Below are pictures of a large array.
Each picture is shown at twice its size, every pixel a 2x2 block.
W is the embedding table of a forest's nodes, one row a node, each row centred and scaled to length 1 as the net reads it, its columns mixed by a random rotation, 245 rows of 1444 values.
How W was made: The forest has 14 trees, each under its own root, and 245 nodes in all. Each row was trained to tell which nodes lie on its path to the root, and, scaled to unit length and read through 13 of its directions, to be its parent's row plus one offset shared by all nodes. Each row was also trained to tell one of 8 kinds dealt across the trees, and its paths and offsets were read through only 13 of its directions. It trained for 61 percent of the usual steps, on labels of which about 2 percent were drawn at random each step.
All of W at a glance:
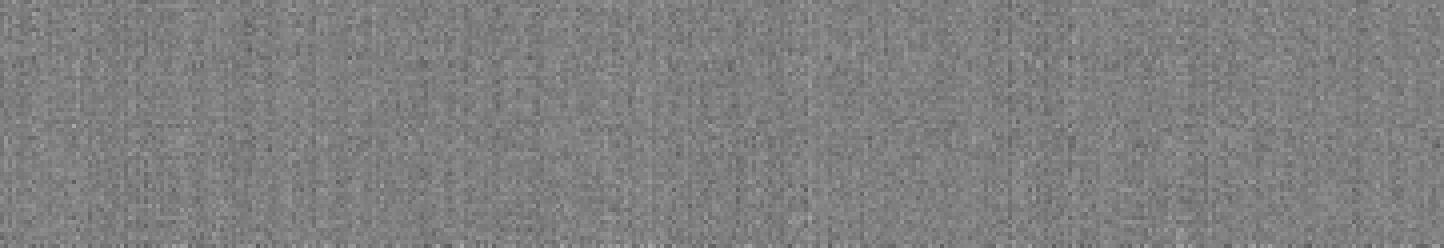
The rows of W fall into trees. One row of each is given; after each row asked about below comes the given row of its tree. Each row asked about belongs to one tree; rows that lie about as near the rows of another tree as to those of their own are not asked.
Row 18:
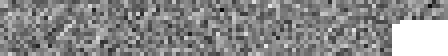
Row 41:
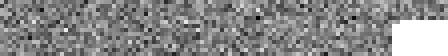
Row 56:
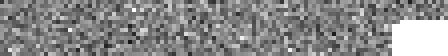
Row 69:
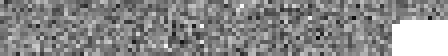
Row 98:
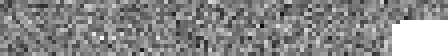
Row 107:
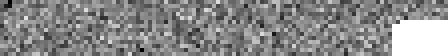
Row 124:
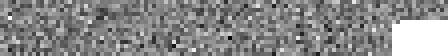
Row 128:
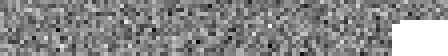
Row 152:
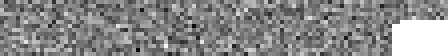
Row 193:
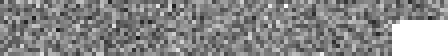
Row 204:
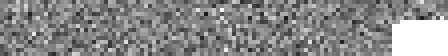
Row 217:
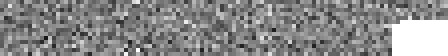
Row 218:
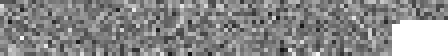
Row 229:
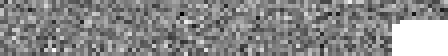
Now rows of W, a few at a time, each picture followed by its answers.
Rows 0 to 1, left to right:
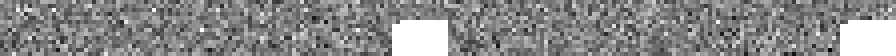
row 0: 217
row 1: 204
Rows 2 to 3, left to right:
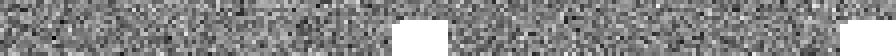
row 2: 229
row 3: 41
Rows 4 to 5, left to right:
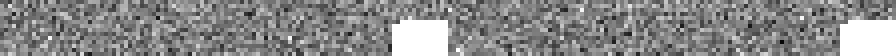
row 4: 218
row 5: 218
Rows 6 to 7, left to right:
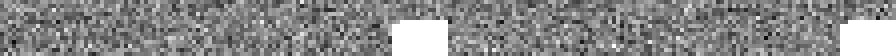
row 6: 193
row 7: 69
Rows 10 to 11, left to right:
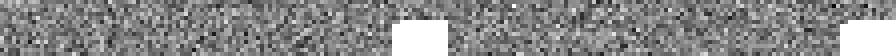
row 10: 128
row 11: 152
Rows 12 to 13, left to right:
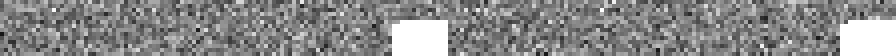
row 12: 193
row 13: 229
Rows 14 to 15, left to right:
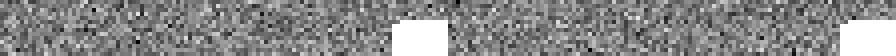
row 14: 69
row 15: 107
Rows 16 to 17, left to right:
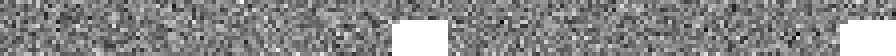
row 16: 193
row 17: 152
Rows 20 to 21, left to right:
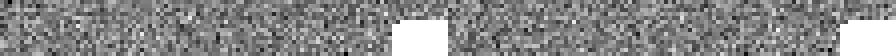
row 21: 204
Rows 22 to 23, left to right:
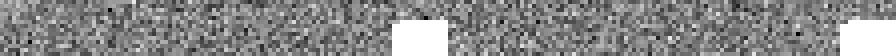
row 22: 128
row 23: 69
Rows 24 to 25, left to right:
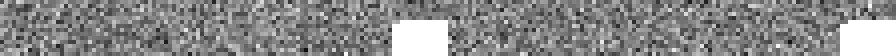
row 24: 124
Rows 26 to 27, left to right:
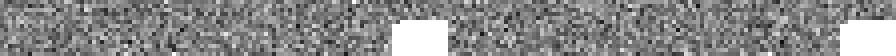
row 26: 217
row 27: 128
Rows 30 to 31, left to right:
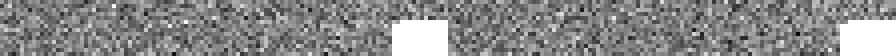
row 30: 41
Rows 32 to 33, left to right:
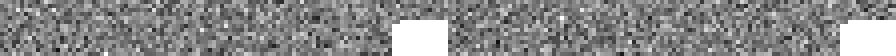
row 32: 217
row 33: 41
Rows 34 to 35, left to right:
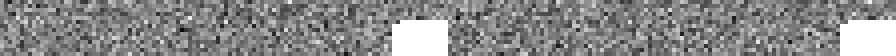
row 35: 204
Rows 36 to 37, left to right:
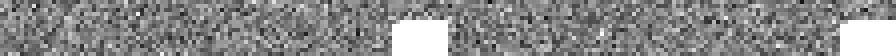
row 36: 229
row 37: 98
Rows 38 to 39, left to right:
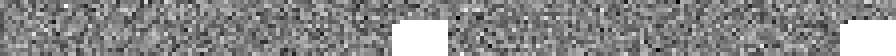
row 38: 69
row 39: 204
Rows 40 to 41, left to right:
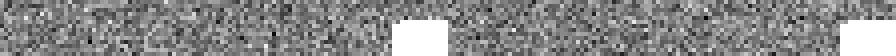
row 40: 18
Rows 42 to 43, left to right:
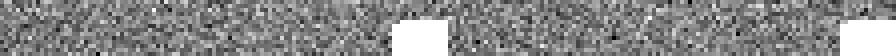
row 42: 229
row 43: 229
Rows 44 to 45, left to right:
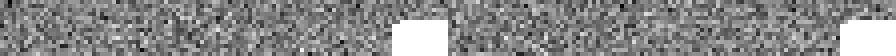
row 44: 107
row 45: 193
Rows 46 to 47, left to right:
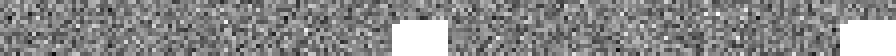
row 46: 204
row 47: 124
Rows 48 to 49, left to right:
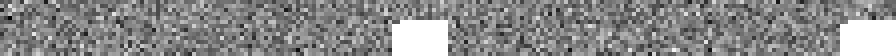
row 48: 204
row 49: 152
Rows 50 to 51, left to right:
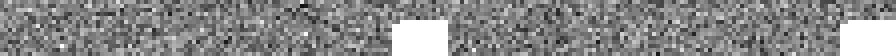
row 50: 128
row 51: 124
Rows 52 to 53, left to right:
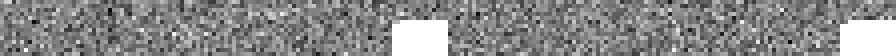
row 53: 204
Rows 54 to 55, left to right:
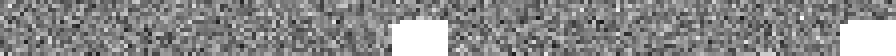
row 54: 229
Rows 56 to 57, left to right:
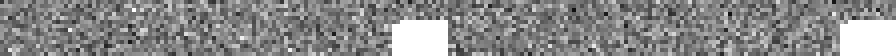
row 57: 193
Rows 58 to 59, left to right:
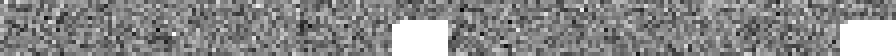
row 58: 124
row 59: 229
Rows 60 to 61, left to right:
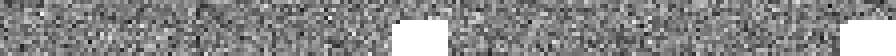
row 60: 152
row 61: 229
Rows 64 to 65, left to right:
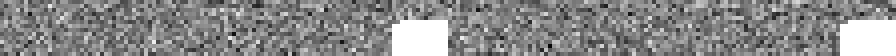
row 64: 69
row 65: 229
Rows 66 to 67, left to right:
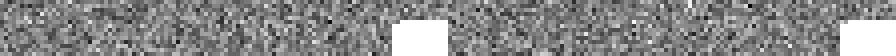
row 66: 18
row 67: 193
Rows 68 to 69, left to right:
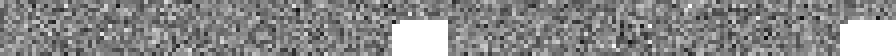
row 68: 69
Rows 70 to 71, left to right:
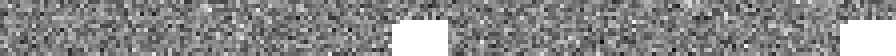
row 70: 56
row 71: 41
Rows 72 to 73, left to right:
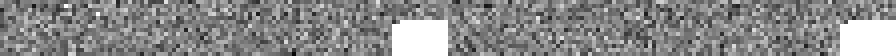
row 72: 107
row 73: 98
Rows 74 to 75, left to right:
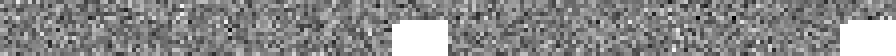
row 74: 128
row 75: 204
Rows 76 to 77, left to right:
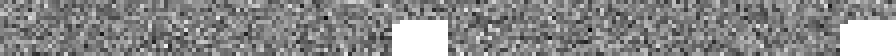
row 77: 69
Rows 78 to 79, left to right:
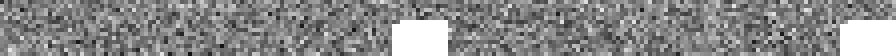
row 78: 218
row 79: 217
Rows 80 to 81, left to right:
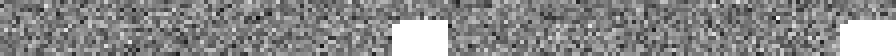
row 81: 152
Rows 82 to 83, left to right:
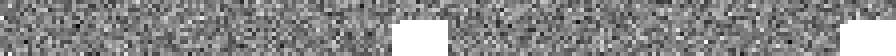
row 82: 229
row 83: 69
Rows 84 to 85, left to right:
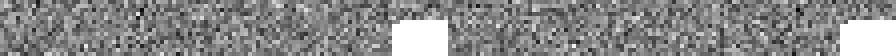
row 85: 217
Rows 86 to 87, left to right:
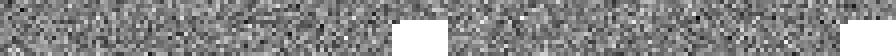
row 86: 107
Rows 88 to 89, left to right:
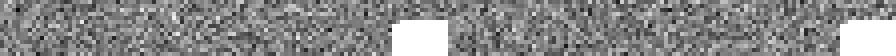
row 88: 124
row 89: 98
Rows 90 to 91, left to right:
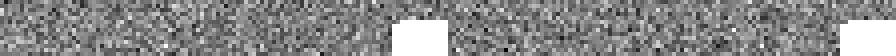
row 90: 218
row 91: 56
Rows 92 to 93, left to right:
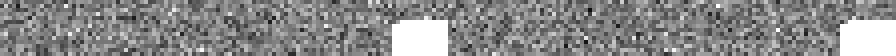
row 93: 152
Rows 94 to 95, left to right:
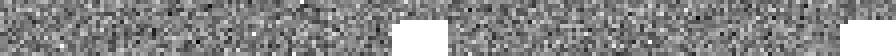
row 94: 128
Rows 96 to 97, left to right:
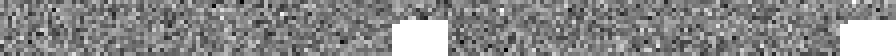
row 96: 218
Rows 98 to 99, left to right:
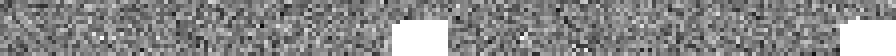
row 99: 217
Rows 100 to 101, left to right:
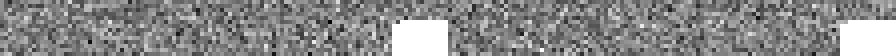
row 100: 18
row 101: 193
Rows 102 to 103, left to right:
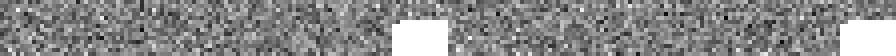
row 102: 69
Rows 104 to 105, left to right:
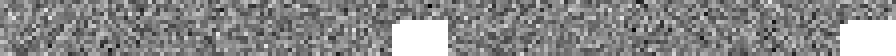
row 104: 18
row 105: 204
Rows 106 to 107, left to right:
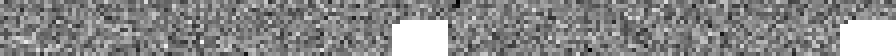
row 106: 152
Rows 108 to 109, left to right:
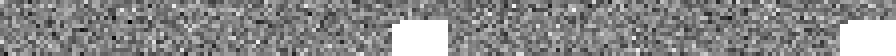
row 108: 69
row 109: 152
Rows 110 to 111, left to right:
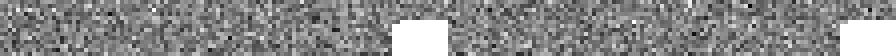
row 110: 217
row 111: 193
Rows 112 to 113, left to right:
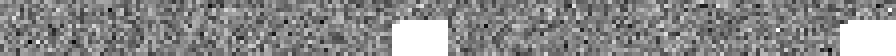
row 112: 18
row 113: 69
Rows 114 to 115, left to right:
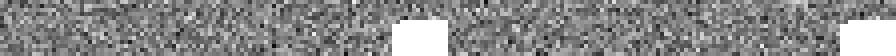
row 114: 217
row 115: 229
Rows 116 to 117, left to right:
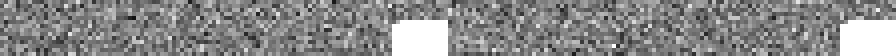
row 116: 41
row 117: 218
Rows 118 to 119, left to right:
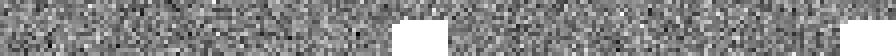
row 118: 98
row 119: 124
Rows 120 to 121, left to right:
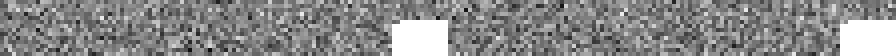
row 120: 56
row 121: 124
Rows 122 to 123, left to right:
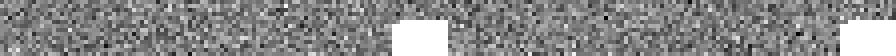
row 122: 56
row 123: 218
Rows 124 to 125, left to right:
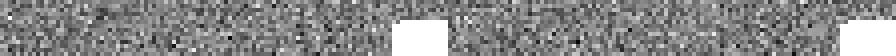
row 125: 217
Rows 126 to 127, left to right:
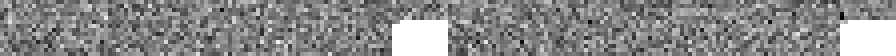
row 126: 217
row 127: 193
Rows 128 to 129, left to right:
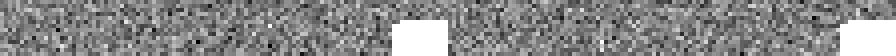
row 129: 69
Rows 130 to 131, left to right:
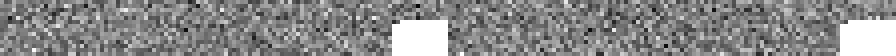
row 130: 204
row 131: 152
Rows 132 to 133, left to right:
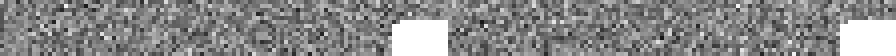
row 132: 69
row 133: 124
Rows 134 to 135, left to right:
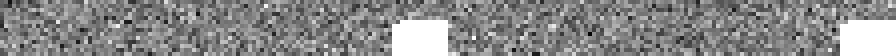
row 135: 128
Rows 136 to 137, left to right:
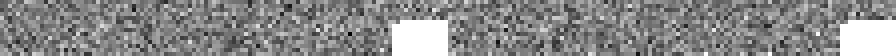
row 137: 128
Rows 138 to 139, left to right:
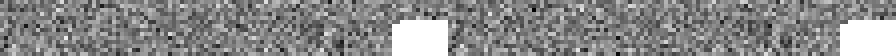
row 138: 152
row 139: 152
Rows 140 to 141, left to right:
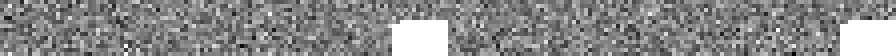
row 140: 217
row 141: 204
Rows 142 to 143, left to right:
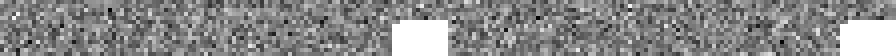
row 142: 18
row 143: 128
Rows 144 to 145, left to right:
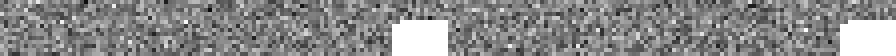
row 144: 128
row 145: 128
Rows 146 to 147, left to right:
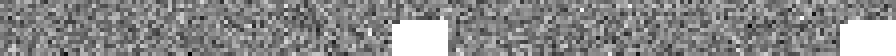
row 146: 204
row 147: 218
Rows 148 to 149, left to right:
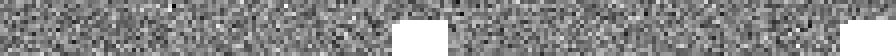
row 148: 193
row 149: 218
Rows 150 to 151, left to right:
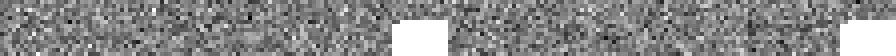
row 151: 124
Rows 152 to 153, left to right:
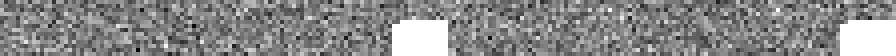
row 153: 128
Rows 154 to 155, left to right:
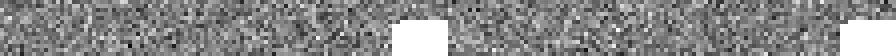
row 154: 229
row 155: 218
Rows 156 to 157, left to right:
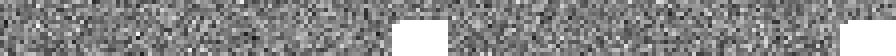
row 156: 193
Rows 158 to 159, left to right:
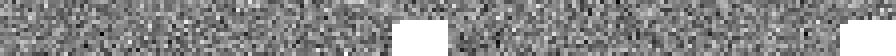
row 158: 124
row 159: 98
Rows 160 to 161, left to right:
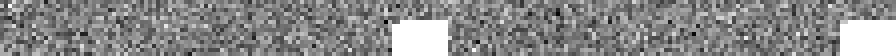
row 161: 124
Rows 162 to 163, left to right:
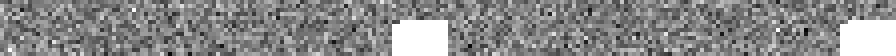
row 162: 218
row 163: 152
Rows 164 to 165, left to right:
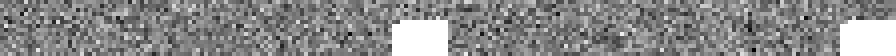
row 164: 152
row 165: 124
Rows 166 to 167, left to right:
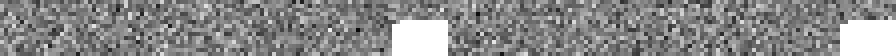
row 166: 218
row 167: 204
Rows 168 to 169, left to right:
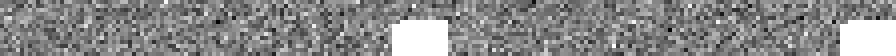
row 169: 204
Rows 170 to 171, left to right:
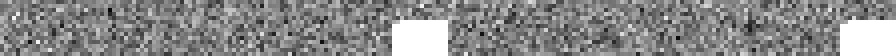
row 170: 18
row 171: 124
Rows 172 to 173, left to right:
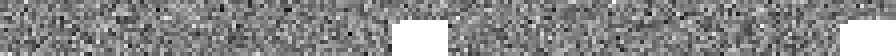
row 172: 18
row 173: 229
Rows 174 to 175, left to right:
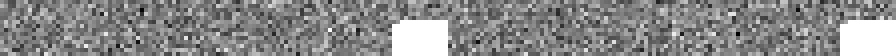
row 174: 152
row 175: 217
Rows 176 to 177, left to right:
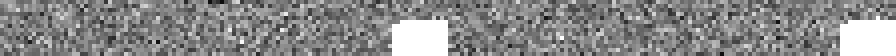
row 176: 56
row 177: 98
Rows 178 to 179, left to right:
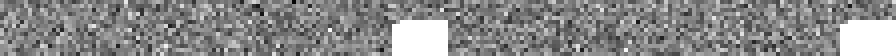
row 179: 217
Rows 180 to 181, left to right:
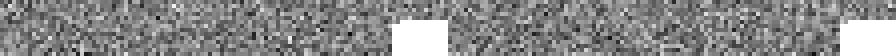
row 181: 124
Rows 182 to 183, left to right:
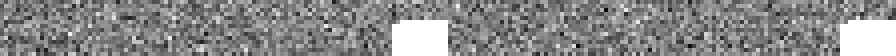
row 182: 41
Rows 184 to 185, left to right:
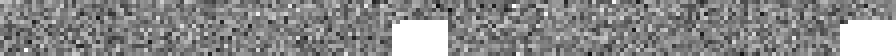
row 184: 124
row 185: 107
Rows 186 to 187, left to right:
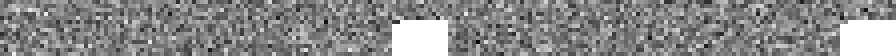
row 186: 204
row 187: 98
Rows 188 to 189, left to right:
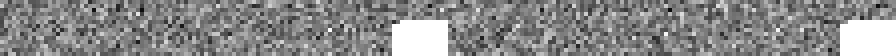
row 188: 69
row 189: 18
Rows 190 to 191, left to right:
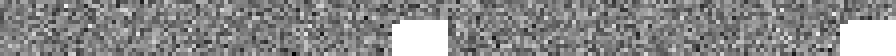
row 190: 69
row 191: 204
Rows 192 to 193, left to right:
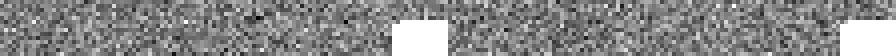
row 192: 41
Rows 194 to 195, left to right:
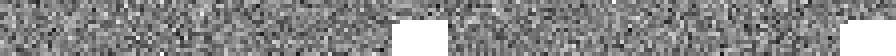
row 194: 218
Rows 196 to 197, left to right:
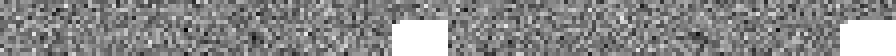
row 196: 204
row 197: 124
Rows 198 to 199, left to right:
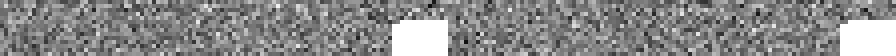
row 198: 229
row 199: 98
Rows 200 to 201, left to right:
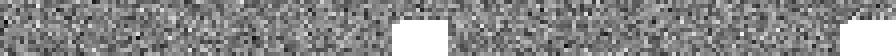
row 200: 193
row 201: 217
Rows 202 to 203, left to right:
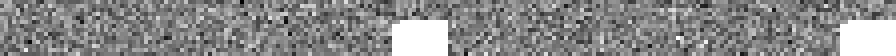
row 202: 229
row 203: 69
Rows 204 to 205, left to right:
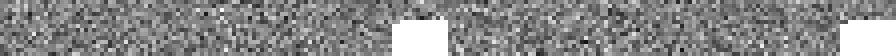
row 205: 218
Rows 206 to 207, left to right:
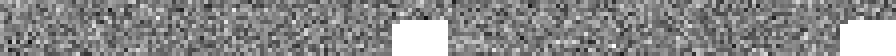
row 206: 128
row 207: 218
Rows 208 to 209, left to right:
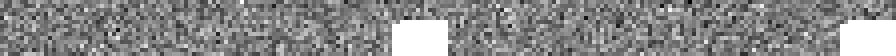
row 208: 193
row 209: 218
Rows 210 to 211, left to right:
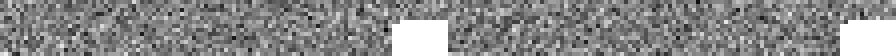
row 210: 128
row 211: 18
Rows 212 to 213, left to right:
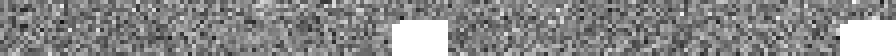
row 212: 229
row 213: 98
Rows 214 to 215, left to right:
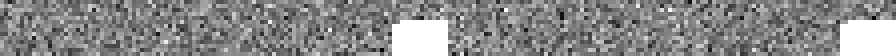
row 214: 204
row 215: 218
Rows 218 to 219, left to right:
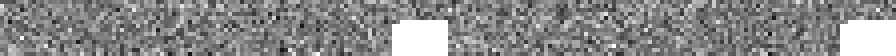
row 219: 218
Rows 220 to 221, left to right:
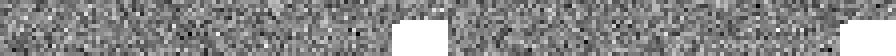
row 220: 98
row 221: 69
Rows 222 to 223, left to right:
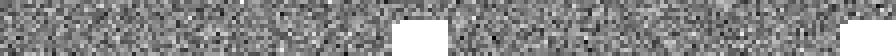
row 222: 193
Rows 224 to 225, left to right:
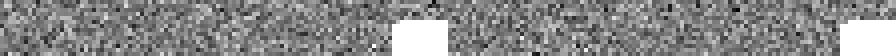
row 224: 229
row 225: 18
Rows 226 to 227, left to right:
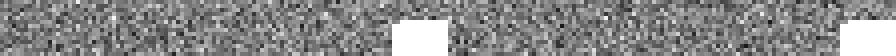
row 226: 41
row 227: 128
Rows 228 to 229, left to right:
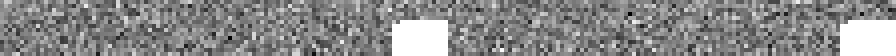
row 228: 124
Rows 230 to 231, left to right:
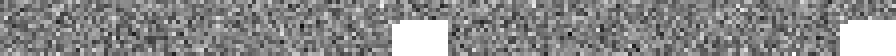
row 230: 41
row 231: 124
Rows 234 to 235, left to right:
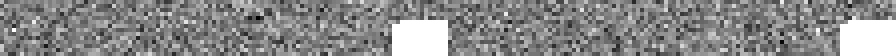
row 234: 41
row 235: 217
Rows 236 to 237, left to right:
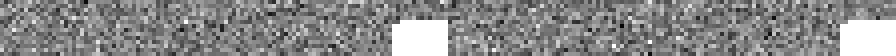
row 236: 204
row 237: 69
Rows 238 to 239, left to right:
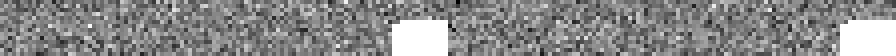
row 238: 229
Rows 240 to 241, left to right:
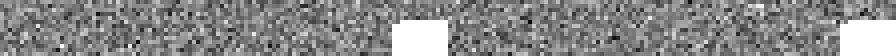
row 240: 128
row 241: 229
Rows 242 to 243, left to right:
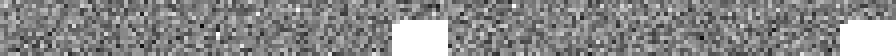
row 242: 124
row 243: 218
